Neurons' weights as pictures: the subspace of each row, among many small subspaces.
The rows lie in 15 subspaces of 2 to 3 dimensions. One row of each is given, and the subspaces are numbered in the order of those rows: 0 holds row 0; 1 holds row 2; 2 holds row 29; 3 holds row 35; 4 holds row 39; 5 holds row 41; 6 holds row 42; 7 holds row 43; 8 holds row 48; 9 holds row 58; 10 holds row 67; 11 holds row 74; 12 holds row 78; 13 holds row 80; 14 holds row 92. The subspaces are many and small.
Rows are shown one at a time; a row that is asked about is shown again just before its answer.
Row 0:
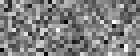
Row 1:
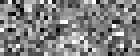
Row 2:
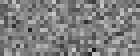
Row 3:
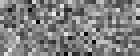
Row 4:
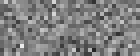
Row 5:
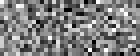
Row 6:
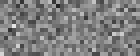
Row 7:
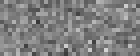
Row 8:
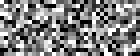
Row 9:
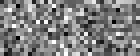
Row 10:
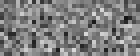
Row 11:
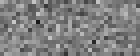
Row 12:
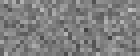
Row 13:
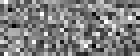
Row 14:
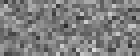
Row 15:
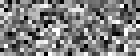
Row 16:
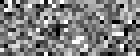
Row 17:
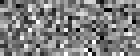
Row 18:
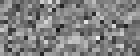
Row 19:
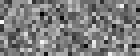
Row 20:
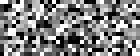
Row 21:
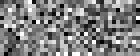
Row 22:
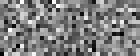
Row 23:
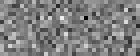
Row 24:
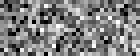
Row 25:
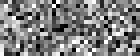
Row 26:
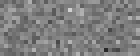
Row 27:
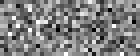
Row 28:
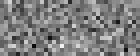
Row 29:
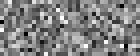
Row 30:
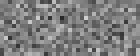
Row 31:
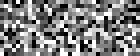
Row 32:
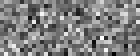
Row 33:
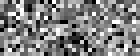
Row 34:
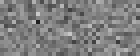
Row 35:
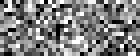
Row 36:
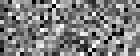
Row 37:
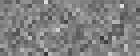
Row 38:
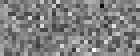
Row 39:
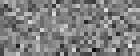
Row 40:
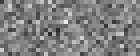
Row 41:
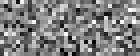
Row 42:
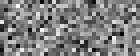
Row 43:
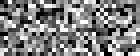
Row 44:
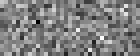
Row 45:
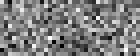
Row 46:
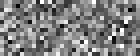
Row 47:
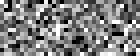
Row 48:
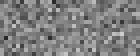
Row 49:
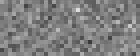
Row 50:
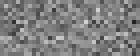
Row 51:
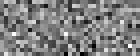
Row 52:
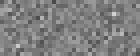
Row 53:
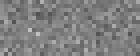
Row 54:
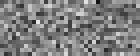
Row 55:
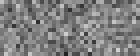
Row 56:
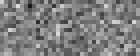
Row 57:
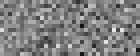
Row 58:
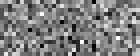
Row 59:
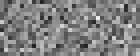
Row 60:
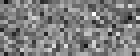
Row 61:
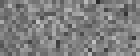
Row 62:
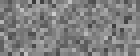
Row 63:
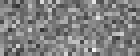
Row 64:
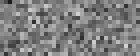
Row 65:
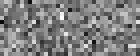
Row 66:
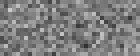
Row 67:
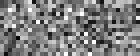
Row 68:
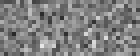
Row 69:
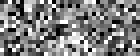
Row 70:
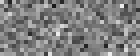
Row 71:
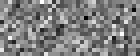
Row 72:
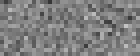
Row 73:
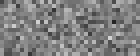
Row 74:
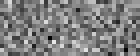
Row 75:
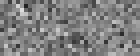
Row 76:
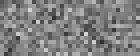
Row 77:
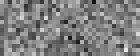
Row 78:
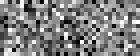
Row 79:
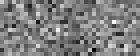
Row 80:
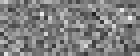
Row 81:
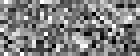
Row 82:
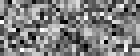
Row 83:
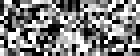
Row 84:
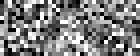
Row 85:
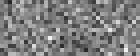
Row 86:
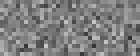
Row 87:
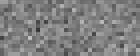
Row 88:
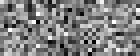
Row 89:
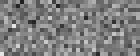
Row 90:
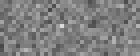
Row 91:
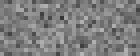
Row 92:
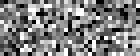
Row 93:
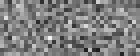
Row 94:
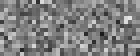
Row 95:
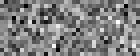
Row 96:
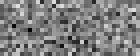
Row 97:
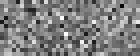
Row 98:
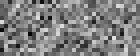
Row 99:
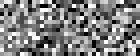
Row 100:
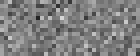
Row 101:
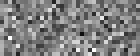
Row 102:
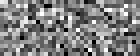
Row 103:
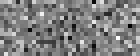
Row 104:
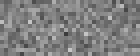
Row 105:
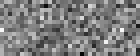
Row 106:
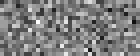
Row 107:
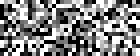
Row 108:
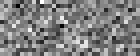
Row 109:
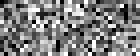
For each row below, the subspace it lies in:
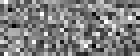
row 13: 13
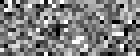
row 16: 3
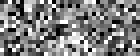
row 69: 2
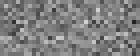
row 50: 13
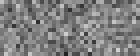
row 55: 10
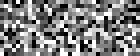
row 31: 5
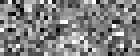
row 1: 2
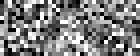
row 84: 12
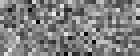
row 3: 10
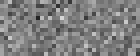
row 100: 8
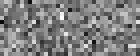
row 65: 2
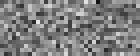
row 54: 14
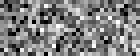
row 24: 7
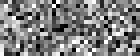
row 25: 4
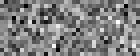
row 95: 7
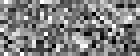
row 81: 13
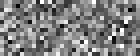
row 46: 5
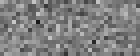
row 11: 14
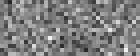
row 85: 11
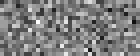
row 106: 7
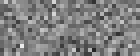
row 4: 1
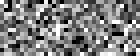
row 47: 3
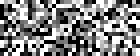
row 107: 9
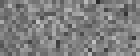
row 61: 11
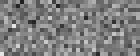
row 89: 8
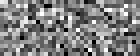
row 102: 7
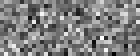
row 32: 14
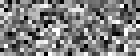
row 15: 3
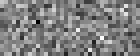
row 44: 7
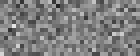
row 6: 8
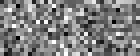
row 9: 10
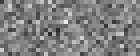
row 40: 0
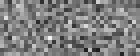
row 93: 11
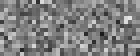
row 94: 5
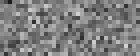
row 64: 14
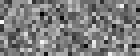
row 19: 2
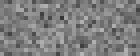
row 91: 9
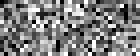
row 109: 11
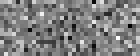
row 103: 9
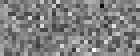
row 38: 4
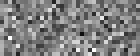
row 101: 1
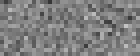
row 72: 13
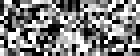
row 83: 12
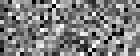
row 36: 1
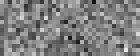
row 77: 12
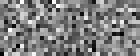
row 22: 8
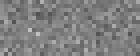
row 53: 9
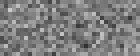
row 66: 13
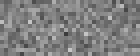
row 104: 12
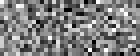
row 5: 11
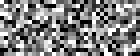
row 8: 7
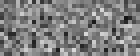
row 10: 5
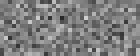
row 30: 8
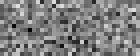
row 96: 9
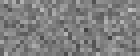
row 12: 5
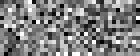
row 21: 10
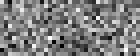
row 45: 11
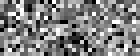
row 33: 2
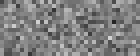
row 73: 10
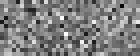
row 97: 12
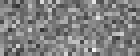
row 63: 6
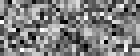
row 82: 12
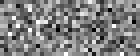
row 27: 7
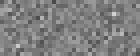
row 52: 1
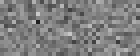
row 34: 0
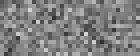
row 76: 10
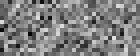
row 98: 6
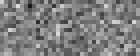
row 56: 3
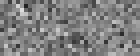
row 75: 2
